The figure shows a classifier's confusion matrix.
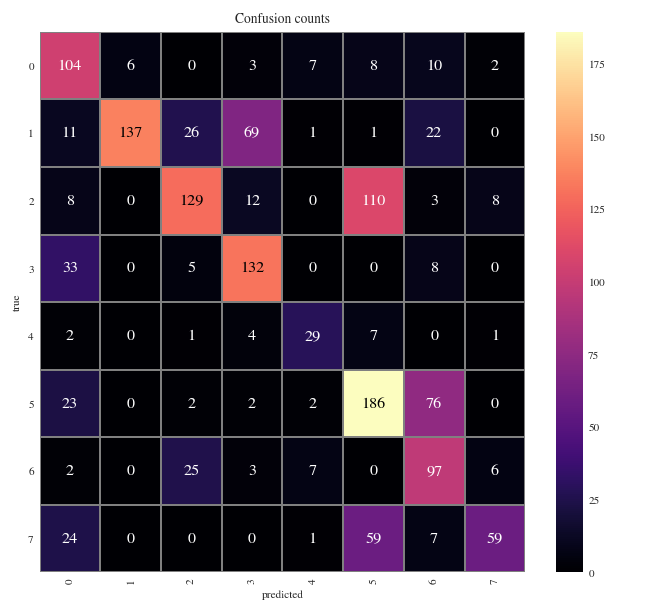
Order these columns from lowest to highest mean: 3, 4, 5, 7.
4, 7, 3, 5
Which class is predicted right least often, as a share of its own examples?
7
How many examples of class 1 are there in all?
267
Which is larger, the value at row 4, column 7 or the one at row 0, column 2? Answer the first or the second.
the first
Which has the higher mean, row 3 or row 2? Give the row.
2
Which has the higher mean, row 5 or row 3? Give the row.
5
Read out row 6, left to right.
2 0 25 3 7 0 97 6
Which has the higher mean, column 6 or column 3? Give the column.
3
